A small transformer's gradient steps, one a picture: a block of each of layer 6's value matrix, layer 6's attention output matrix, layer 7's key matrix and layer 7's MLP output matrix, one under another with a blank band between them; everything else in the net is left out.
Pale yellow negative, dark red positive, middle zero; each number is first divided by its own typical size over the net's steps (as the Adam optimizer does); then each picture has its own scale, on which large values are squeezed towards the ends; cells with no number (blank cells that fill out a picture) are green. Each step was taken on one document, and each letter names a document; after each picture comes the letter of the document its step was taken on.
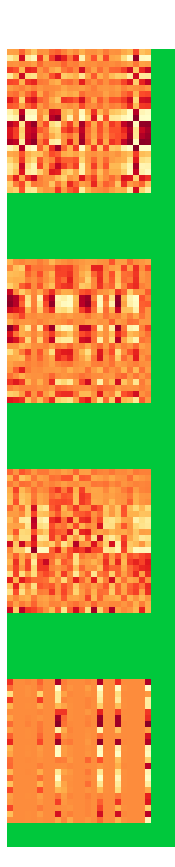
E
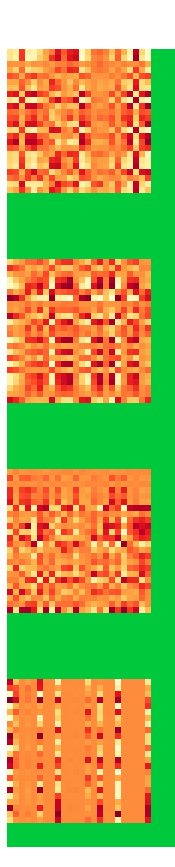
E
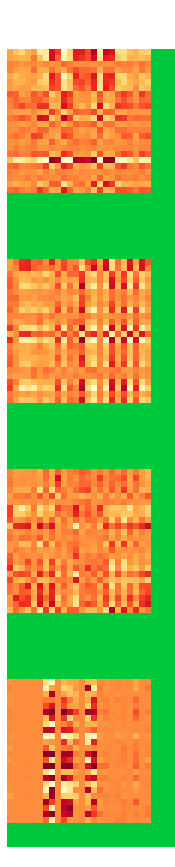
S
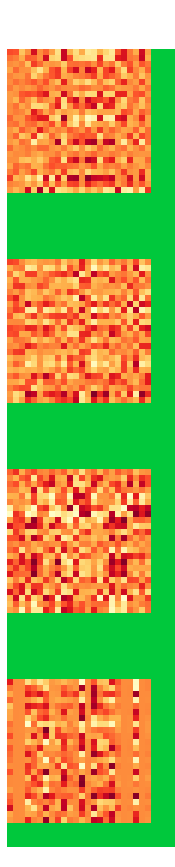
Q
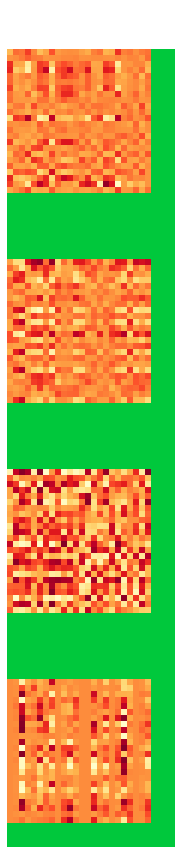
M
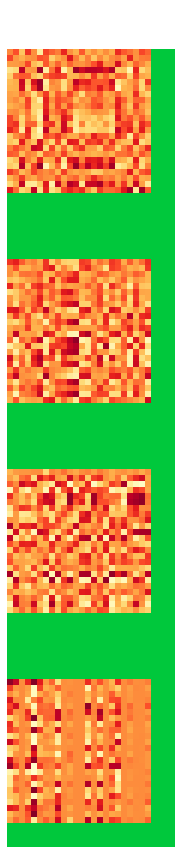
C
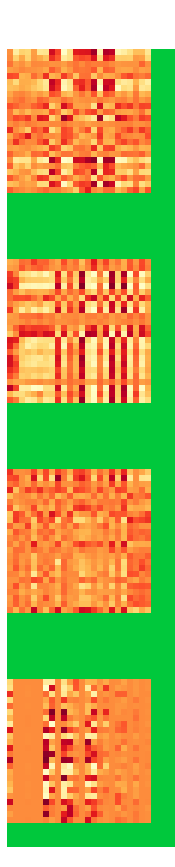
S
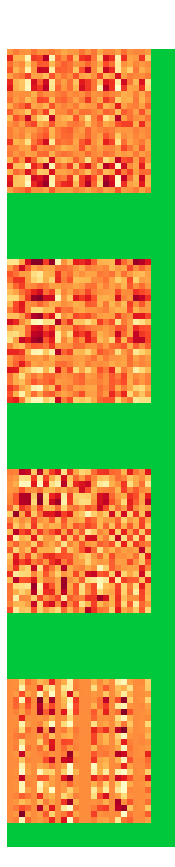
M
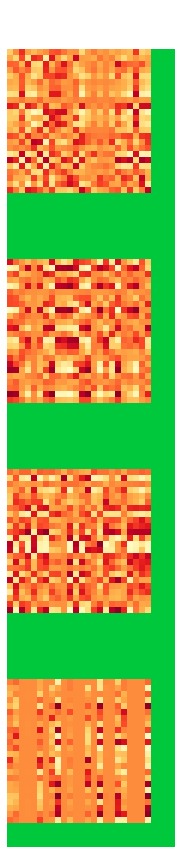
E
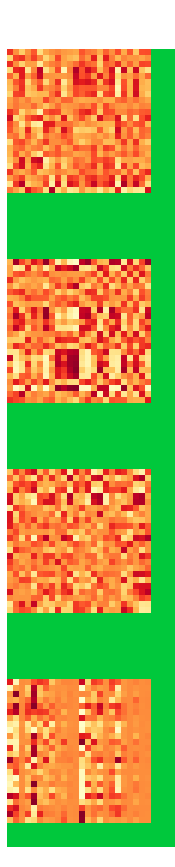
C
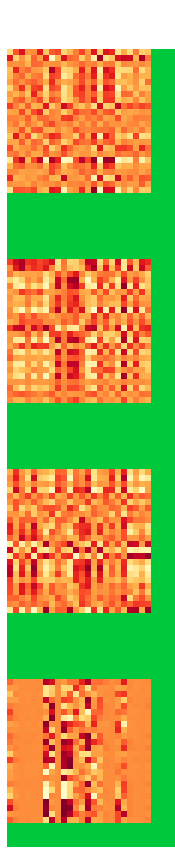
S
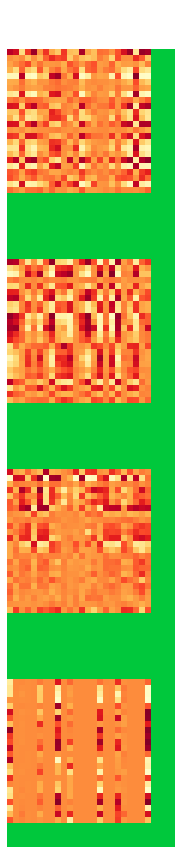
E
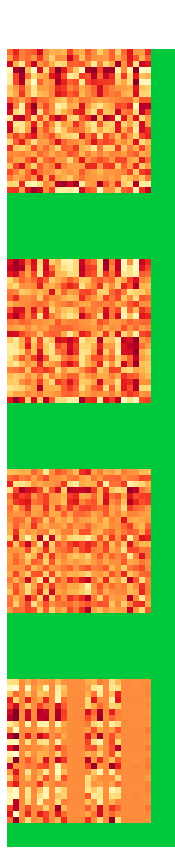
C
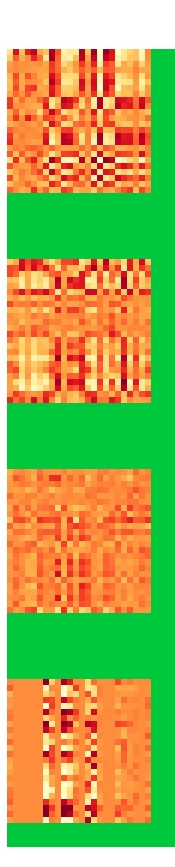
S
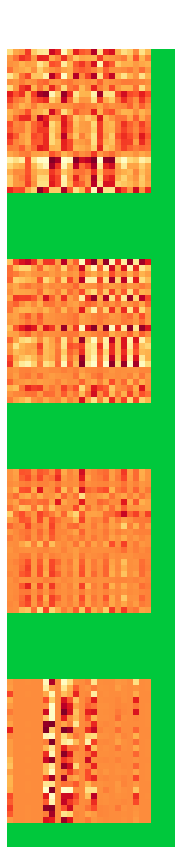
S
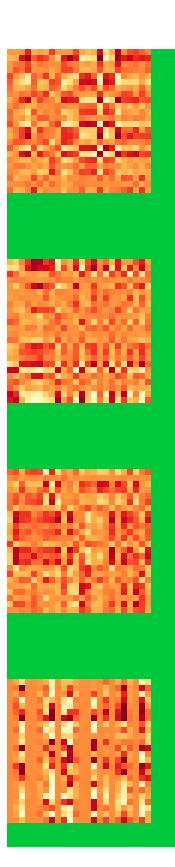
M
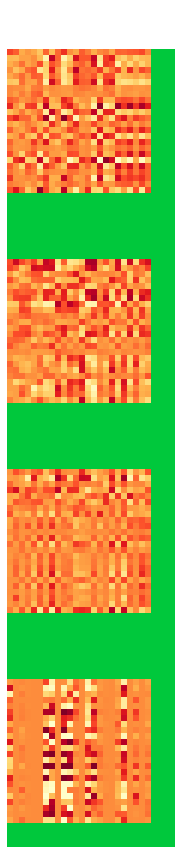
S
